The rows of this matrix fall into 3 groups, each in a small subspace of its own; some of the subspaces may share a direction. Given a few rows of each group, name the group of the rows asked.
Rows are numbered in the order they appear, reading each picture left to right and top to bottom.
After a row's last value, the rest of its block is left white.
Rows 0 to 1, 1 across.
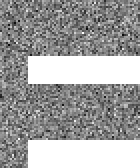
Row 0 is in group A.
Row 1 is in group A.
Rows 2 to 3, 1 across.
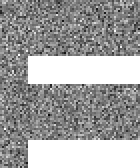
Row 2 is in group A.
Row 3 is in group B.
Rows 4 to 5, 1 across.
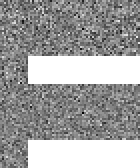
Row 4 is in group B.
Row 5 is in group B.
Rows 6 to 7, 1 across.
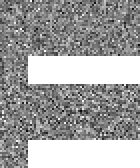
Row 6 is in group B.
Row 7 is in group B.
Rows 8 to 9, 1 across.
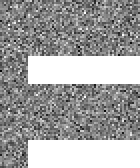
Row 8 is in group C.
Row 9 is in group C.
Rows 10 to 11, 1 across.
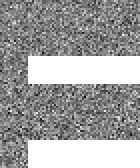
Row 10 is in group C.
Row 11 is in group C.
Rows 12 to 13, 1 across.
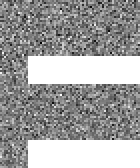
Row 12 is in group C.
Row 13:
C
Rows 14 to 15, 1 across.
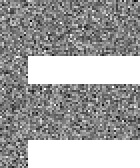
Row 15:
C
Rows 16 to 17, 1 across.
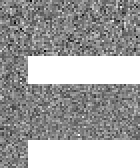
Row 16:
B
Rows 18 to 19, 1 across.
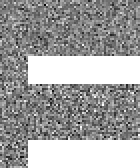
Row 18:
C
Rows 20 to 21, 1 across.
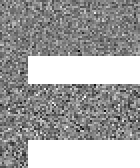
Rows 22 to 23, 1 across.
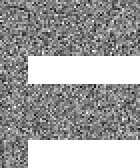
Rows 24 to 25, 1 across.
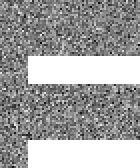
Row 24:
C
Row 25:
B
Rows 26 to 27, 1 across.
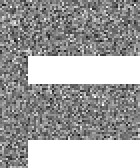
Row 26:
B
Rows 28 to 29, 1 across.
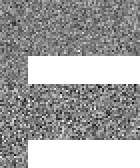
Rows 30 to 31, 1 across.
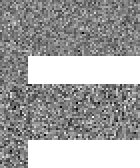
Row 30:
B
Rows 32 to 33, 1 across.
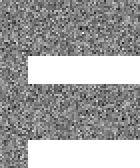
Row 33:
A
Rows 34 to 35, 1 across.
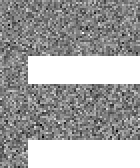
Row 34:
B
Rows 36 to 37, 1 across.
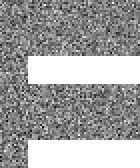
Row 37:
C
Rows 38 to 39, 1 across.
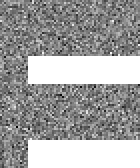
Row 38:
C
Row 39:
C
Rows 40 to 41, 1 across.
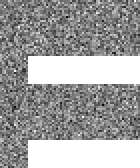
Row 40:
C
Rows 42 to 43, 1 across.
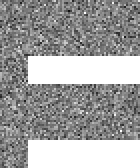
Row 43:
A
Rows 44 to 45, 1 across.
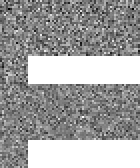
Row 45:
B
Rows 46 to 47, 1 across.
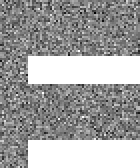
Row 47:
B
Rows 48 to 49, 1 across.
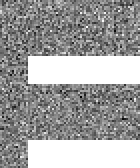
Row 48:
A
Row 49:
B
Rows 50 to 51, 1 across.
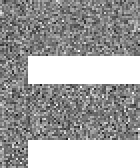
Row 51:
B
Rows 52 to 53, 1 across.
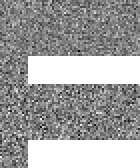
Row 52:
B
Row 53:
C
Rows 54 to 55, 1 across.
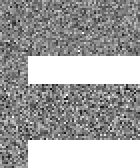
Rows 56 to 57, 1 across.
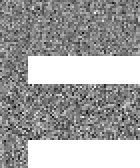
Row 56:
B
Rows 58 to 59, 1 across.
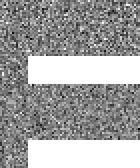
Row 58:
B
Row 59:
C
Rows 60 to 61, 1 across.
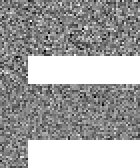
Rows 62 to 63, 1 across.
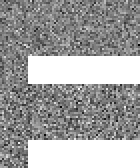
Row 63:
B
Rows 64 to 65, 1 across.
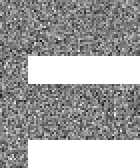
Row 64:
C
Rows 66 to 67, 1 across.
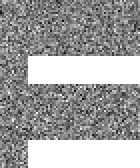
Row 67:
C
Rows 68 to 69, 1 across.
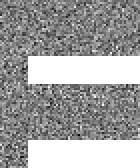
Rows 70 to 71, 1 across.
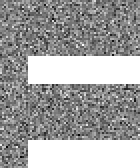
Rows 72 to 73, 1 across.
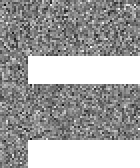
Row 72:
B
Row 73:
A
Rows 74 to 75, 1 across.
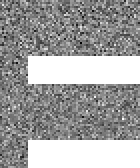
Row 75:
A
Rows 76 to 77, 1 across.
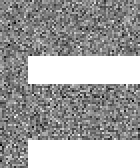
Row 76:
C
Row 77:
C
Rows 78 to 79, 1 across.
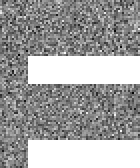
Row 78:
A
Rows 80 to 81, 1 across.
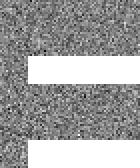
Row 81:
C
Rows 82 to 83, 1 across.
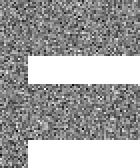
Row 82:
B
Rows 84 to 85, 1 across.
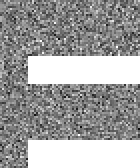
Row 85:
B
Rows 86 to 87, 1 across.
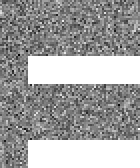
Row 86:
A
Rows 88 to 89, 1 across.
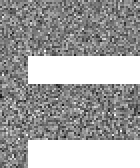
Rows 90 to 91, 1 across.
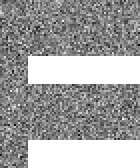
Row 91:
C
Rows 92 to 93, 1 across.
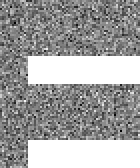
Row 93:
A
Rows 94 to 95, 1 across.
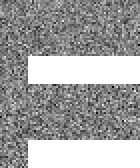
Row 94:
A
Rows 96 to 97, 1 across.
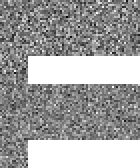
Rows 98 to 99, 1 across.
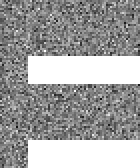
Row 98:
B
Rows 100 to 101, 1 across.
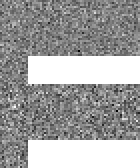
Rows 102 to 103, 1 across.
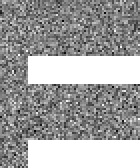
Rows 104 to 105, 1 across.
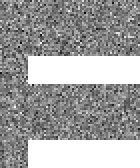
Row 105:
B
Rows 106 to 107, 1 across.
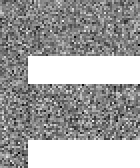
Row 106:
A
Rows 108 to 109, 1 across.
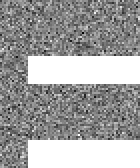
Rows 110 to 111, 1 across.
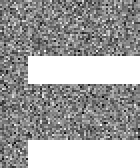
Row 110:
B
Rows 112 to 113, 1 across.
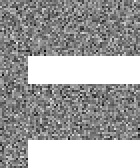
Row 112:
B
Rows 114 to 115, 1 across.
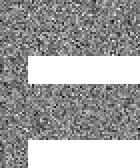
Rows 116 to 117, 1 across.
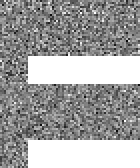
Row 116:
A
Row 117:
C
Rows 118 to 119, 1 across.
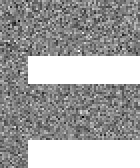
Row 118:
A
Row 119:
B
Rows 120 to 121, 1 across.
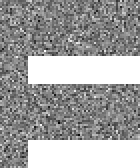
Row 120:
B
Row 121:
C
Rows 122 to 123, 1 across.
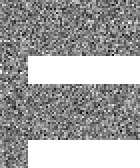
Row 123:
A
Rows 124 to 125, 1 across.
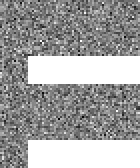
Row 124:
C
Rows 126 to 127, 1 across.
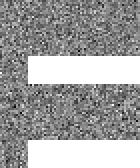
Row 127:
B
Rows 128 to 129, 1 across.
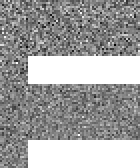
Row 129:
A
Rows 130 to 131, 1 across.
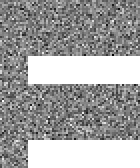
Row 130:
C
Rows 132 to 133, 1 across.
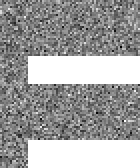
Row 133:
C
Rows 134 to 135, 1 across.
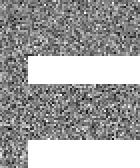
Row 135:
C
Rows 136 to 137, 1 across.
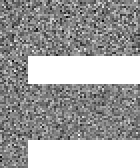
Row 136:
C
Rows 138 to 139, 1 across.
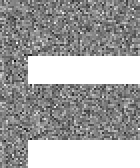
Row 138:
C
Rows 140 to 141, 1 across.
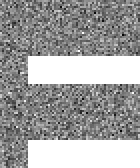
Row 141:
A
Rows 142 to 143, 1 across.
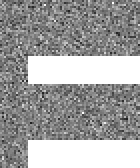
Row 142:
C
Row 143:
B
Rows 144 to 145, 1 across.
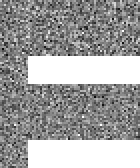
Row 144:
B
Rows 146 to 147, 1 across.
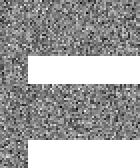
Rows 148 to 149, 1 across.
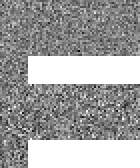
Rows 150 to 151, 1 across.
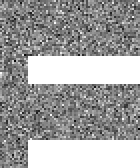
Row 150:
C
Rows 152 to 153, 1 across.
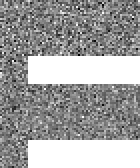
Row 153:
C
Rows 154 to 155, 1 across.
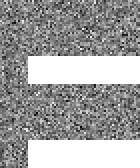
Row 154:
B
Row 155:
C
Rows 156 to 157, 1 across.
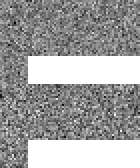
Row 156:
B
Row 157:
A
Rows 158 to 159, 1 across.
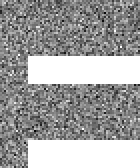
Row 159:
C
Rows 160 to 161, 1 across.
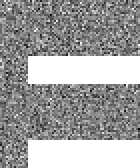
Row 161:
C
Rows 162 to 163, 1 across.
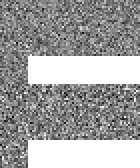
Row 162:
B
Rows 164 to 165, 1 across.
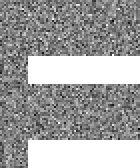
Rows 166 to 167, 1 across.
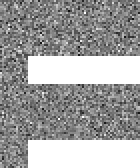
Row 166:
C
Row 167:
B
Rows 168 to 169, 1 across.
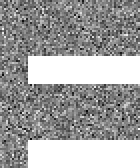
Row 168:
B
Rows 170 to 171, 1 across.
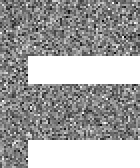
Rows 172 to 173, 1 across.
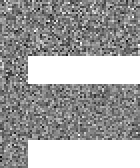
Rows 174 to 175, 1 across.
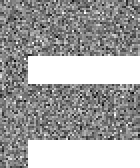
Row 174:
C
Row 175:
A
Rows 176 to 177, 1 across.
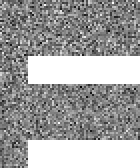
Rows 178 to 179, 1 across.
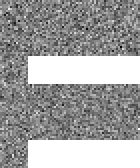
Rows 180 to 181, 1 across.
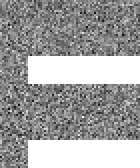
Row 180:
A
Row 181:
C
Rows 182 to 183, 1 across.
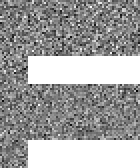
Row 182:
C
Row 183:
B
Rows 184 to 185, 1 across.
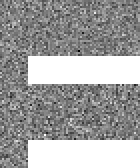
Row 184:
C
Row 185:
B
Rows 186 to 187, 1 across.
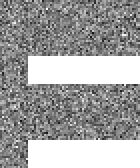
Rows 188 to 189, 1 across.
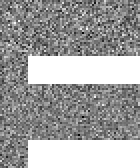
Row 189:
B
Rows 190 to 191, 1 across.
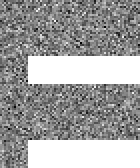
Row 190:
C
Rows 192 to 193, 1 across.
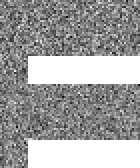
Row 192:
C
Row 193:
C
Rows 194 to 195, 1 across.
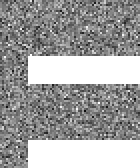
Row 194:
A
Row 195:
B
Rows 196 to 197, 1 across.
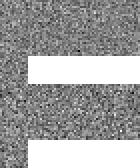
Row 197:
A
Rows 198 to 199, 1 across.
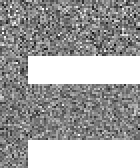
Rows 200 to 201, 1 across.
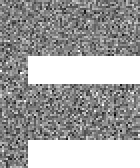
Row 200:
C
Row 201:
A
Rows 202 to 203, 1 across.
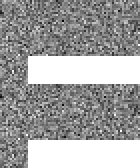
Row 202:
A
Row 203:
A
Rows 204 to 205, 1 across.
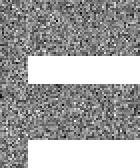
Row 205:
A
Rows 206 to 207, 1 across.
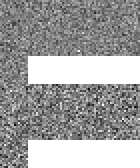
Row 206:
A
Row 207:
C
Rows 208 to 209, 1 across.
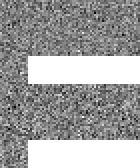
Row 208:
A
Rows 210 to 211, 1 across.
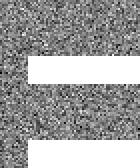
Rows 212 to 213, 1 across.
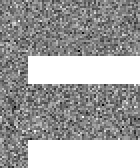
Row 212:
A
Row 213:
C
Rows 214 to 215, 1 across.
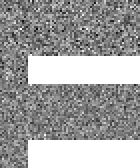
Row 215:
B
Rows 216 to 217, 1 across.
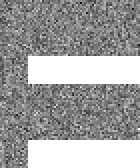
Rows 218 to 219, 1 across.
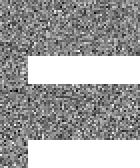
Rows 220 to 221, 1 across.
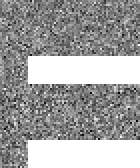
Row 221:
B
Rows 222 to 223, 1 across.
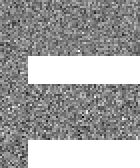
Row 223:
B
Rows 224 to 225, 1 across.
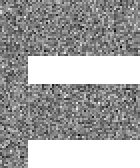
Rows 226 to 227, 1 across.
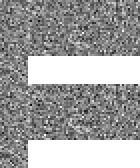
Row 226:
B
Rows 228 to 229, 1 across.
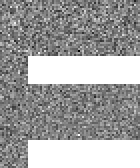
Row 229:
A
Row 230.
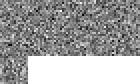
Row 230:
C
